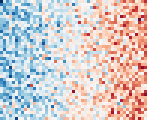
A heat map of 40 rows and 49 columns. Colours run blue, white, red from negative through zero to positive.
The histogram is bell-shaped. No single row or column stands out from its neighbours. No regular stripes run through it. Overall the values sit about 50% of the way up the scale. The field climbs toward the right.
